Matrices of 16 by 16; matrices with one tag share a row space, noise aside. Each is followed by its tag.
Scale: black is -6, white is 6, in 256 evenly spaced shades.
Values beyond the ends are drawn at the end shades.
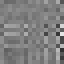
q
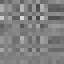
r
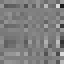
q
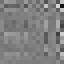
q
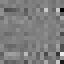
q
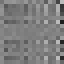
q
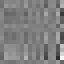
q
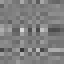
r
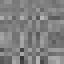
r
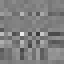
r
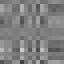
r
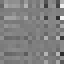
q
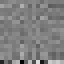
r
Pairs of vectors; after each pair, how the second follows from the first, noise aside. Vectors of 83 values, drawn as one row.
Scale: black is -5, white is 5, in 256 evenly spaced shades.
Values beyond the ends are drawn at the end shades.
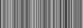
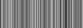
copied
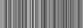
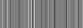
partly zeroed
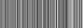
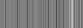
partly zeroed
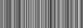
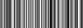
scaled up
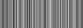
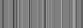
partly zeroed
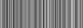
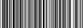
scaled up
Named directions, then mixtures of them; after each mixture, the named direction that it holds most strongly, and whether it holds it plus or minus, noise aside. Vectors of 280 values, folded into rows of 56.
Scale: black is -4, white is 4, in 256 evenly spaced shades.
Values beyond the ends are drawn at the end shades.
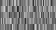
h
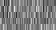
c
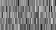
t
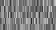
c, minus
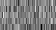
t, plus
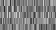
c, minus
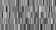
t, plus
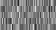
h, minus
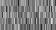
t, plus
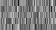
t, plus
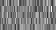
t, minus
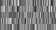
h, plus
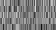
c, minus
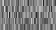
t, plus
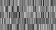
h, plus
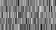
t, plus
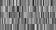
h, plus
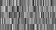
h, plus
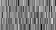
t, plus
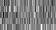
c, plus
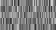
h, minus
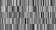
h, plus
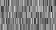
c, plus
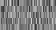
h, minus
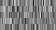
h, plus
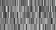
t, minus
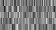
h, minus
